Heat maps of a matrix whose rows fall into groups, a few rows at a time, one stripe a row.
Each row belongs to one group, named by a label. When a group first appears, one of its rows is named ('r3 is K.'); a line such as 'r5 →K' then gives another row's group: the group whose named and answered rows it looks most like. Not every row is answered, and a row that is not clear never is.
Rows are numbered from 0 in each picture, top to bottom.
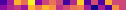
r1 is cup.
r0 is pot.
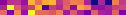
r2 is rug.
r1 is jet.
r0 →cup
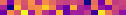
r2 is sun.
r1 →rug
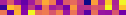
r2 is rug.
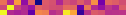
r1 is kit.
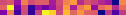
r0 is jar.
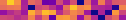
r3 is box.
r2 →cup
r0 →kit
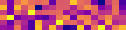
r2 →rug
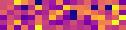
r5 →sun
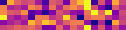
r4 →cup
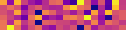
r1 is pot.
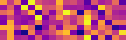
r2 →box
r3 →jet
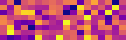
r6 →kit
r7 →jet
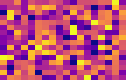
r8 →cup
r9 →sun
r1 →cup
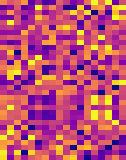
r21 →kit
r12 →rug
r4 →kit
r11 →sun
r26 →kit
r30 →rug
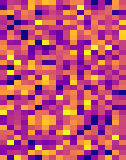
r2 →box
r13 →rug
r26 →box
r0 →cup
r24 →cup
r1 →pot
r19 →jet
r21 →box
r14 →kit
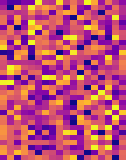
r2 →box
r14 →kit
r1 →rug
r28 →jar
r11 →jet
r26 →box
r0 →jet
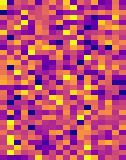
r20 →jet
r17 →jet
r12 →kit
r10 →rug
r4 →sun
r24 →kit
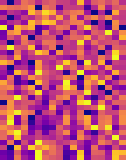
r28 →sun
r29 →rug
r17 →box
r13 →jet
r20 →pot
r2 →cup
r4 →cup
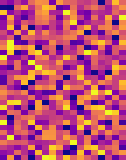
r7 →jar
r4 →jar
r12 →rug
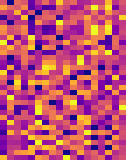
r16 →rug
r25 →cup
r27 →cup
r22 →sun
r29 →cup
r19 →kit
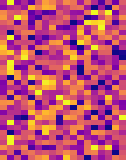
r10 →box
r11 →box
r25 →cup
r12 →kit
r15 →rug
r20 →box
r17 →cup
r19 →jet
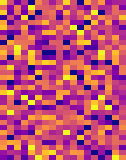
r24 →jar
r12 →cup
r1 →rug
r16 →jet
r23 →cup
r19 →sun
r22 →kit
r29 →rug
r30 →cup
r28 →kit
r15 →box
